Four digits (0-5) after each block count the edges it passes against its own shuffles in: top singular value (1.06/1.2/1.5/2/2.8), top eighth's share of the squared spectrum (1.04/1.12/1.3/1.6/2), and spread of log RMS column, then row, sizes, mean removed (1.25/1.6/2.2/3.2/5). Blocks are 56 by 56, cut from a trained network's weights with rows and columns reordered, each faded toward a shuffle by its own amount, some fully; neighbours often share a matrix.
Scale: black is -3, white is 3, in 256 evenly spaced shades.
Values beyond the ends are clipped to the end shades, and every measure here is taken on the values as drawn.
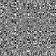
3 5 3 3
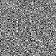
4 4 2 2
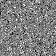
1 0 0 0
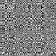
4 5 3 3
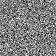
1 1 0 0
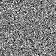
0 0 0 0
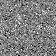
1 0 0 0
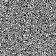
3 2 1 0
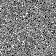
0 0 0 0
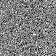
1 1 0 0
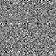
3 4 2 2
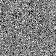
1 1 0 0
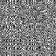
4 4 2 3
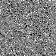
2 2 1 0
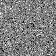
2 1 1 0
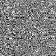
3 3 1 2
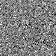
2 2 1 1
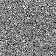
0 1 0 0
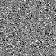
2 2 0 1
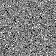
1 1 0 0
